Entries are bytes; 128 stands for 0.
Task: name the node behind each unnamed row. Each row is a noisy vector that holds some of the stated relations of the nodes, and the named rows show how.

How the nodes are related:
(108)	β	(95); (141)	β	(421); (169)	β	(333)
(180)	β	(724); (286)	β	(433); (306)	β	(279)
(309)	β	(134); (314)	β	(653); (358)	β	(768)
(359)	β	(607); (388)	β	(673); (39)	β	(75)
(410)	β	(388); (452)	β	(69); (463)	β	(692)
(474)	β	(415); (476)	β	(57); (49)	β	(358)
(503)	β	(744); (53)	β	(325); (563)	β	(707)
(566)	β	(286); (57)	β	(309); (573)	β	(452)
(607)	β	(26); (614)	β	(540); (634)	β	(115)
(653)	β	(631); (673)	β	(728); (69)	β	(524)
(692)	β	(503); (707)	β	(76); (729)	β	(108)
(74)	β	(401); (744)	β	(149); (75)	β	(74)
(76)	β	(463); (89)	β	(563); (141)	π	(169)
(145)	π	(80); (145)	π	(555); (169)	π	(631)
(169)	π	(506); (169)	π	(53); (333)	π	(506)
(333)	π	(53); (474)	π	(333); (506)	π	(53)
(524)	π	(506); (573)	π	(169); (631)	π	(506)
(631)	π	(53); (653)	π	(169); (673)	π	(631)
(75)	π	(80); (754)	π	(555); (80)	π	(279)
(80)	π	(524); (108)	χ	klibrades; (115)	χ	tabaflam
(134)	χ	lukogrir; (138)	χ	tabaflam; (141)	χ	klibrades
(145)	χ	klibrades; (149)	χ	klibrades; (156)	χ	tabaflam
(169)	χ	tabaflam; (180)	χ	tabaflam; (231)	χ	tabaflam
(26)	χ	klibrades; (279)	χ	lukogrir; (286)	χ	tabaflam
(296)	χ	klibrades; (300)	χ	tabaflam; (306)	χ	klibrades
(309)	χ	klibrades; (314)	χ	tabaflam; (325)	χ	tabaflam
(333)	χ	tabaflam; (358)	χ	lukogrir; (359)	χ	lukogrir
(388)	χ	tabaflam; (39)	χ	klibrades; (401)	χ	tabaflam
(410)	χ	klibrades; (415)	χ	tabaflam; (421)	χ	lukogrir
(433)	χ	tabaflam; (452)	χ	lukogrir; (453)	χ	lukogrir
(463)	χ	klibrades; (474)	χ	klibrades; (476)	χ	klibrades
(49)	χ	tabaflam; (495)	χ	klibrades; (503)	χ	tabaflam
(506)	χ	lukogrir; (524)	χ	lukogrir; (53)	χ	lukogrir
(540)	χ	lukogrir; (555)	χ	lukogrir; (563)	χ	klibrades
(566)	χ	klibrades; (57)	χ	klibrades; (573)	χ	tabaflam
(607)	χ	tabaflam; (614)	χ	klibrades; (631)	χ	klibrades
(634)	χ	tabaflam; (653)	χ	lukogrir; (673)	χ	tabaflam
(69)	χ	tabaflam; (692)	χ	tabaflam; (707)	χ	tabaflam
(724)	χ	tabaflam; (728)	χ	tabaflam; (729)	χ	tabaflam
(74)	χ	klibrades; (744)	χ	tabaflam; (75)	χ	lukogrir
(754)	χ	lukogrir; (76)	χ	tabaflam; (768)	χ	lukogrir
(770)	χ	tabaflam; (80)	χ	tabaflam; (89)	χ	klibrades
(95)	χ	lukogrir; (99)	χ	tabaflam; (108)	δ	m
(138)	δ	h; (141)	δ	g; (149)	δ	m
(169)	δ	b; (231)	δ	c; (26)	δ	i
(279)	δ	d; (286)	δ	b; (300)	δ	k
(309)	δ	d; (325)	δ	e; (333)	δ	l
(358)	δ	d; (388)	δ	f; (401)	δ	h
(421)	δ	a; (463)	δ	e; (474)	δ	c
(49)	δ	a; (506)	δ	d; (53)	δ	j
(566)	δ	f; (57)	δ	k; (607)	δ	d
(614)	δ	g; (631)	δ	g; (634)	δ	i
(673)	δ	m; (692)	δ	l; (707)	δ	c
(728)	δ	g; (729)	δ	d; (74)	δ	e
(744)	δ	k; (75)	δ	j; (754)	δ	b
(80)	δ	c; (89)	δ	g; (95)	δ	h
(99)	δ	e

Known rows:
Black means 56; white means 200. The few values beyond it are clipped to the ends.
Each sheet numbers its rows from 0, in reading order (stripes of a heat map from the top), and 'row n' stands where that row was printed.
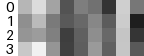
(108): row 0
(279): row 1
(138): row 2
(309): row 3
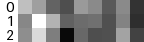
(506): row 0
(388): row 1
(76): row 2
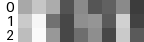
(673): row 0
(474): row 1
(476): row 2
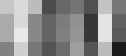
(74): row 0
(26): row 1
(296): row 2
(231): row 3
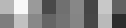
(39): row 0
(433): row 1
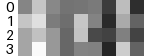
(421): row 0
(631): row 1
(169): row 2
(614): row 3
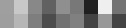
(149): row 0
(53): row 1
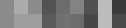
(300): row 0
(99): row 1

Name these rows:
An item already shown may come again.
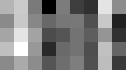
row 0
(463)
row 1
(555)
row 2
(452)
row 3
(563)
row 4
(300)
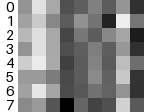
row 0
(69)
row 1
(149)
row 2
(75)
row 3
(69)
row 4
(57)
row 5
(95)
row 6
(452)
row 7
(692)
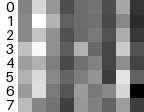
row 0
(49)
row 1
(388)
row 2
(634)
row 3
(141)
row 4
(53)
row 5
(26)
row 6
(80)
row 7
(333)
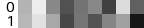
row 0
(306)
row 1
(75)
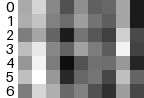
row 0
(653)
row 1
(524)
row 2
(744)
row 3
(145)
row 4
(707)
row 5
(563)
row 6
(286)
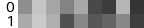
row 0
(754)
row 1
(673)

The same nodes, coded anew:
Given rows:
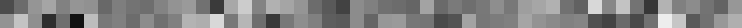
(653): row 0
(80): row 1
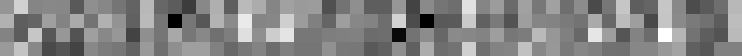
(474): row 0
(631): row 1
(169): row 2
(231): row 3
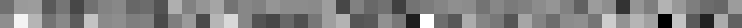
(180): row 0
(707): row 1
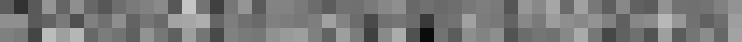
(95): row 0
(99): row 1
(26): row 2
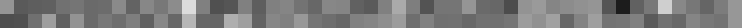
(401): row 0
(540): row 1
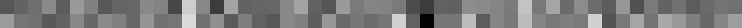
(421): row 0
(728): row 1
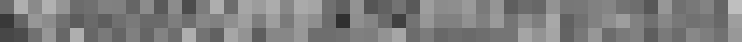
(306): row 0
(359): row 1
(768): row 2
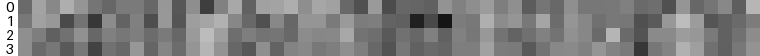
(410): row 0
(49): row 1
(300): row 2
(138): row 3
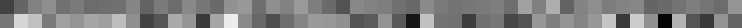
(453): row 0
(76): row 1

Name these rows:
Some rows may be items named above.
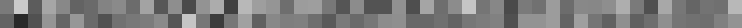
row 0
(566)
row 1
(95)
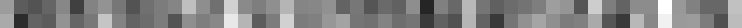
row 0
(673)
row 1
(333)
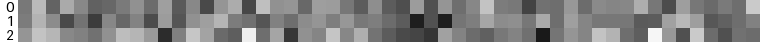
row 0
(566)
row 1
(49)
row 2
(692)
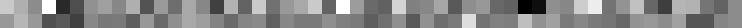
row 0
(149)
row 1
(231)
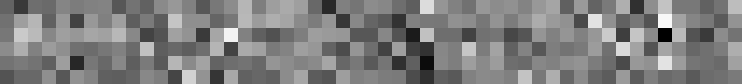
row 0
(754)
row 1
(573)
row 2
(76)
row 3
(614)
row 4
(634)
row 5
(421)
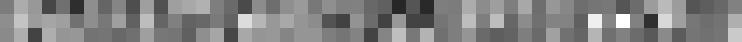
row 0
(49)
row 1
(141)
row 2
(309)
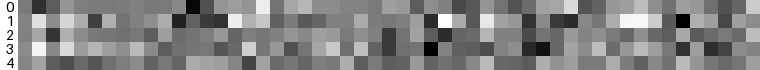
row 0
(506)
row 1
(89)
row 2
(74)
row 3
(463)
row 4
(388)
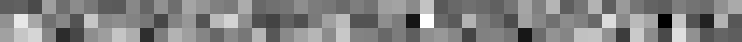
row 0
(279)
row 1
(707)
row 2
(503)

